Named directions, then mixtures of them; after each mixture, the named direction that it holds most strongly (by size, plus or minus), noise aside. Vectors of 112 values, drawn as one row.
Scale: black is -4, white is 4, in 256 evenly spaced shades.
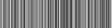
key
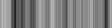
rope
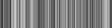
rope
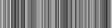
key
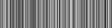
key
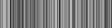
key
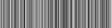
key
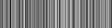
key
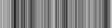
rope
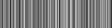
key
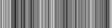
rope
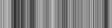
rope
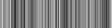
key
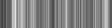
rope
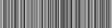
key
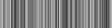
key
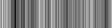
rope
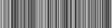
key
